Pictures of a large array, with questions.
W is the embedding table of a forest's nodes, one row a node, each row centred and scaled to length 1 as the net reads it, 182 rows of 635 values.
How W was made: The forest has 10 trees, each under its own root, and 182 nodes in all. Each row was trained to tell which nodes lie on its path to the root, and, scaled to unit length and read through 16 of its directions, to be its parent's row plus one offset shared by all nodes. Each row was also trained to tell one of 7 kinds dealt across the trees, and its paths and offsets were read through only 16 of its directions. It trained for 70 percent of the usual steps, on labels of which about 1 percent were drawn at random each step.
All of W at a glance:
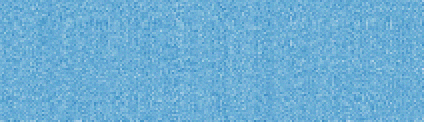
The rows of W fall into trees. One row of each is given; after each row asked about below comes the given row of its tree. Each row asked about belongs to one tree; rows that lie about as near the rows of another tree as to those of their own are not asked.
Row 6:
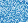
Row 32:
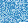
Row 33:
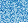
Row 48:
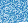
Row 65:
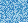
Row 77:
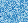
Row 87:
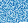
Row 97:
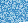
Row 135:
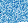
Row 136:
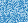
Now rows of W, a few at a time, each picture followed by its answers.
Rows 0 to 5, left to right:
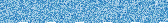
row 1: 87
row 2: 6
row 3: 136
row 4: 32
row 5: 65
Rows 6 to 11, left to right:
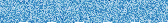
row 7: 135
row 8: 136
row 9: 33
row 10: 32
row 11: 32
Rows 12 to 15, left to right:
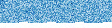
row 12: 48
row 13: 33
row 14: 6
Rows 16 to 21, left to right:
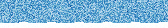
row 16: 33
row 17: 6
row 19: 135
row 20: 32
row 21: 136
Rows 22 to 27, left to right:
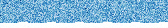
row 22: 6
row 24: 87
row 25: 65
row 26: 135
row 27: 32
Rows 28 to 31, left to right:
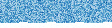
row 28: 77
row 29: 32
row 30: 77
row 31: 135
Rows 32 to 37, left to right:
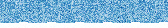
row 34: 77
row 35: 135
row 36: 77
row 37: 87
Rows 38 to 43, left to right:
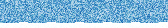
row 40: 65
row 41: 6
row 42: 135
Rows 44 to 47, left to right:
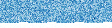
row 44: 136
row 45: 77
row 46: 136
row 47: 135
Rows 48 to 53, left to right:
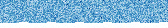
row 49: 32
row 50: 6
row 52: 136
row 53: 77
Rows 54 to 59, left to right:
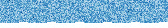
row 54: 135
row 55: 135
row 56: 48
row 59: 97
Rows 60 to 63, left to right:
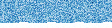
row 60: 77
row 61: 77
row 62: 136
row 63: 135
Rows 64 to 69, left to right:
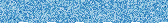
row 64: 135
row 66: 87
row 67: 87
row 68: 77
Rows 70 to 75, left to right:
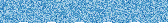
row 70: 87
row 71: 87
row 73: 77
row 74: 136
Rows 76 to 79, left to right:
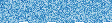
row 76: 48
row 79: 77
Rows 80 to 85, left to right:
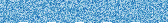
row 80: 135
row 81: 136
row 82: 65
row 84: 6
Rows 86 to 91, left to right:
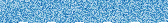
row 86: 65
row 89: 87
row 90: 32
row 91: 32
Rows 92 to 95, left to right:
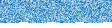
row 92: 6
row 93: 77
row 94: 97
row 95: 77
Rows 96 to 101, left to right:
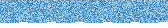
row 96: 77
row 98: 87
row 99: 136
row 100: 65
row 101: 97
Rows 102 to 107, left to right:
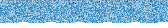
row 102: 32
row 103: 33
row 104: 32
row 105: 77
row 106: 33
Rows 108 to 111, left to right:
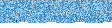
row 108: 6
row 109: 32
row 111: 135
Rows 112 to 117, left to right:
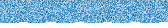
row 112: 136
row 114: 6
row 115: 48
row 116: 65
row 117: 136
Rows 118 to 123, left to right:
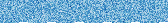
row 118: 87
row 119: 65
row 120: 136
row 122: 87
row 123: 87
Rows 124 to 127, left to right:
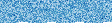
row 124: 136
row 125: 65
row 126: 6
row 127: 87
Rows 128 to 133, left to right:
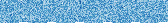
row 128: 77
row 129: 65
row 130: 87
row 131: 136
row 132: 77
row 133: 136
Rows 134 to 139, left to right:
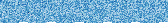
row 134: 135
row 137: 87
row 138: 87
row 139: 6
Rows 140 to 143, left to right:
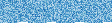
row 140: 97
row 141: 136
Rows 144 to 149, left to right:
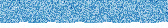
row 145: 87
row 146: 32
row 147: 32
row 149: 33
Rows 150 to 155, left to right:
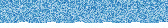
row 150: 136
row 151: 135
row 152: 135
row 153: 32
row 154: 6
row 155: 6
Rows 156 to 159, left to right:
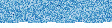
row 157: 77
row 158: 6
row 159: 48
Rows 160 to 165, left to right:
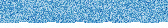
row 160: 33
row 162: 87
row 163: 136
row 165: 33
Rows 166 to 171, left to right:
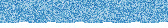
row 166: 33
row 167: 77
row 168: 87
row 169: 6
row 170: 136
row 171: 33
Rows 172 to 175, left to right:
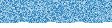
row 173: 135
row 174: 33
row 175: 136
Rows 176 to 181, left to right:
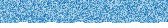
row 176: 97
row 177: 6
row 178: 135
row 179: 33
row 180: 32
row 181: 77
